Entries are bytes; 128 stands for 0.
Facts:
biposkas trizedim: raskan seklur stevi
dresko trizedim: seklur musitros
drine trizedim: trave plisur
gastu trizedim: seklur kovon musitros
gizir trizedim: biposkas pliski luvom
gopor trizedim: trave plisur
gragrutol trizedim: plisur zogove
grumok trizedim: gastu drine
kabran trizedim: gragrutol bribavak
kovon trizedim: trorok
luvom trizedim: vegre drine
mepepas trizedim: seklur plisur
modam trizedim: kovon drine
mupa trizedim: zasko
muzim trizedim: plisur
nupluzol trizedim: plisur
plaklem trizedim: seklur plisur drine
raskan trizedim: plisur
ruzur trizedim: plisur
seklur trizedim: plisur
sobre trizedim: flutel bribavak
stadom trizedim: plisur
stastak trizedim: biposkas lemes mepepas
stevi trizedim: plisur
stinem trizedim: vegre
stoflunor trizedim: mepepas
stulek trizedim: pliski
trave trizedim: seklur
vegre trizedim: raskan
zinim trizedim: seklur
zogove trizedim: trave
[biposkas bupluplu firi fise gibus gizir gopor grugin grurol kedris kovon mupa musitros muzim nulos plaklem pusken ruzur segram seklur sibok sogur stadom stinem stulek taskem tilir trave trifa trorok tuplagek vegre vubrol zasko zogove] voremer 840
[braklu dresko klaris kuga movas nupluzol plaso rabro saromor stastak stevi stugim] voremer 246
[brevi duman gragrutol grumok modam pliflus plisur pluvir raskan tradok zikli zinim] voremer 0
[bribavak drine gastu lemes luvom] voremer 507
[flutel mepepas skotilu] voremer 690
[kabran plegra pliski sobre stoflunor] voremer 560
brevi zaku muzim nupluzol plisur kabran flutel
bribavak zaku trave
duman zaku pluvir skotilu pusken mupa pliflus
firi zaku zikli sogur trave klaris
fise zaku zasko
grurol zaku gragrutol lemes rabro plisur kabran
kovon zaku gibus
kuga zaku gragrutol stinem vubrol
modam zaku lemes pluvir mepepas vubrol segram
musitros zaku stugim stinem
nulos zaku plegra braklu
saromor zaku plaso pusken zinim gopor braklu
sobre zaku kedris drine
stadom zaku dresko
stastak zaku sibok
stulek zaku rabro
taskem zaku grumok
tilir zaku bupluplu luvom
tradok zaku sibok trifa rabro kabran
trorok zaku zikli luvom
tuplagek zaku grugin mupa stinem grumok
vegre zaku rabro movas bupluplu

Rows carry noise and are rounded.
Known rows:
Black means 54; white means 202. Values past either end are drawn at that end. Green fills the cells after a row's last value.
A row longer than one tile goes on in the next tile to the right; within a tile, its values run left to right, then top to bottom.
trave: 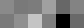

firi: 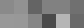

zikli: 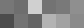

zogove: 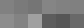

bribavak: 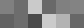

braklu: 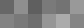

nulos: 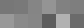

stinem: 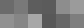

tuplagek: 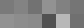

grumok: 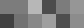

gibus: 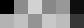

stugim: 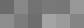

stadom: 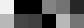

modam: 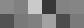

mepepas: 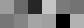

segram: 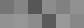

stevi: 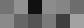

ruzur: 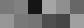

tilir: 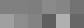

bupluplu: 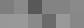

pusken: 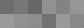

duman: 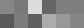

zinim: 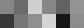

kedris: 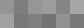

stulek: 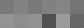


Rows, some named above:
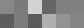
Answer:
duman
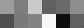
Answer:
gastu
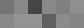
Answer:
mupa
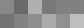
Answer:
kabran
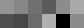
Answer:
drine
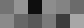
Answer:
stevi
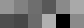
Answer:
drine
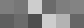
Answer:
bribavak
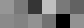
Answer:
seklur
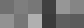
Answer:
vegre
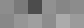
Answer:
skotilu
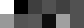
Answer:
dresko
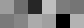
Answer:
mepepas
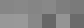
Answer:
musitros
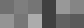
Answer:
vegre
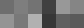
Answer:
vegre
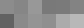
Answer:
plegra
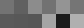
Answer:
raskan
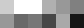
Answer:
fise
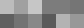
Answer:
sobre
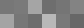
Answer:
stastak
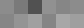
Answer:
skotilu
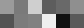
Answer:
gastu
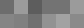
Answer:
plaso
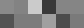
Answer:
modam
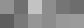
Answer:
stoflunor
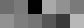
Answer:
muzim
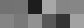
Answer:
gopor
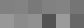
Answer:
stulek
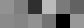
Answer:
seklur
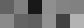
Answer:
nupluzol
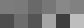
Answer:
gragrutol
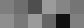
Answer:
plaklem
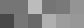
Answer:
pliflus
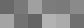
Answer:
saromor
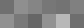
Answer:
kuga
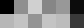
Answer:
gibus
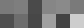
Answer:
plisur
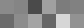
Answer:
flutel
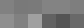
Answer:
zogove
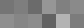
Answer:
sogur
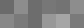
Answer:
klaris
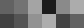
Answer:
luvom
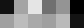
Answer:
kovon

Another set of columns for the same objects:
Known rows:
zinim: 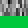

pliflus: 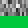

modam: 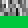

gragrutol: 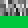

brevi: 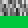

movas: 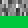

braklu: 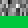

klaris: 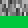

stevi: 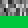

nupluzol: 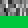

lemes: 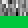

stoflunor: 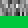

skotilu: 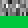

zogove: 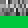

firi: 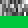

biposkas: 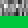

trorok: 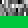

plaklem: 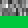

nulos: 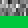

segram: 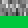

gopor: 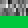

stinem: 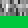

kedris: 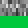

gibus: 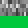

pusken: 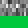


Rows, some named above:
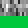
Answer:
stinem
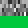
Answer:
sibok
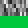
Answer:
plisur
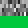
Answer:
sibok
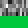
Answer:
mepepas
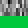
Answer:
zinim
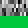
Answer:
stulek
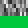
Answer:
plisur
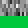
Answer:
pliski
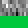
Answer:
vubrol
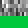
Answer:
musitros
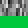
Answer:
dresko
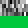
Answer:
bribavak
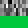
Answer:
drine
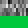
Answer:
gopor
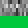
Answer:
gizir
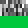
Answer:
trave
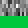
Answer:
plegra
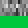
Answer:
gizir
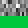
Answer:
duman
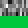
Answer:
mepepas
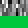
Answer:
gastu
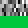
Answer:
tradok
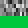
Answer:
raskan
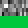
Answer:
seklur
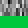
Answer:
zinim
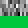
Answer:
kabran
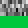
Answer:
zikli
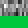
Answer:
biposkas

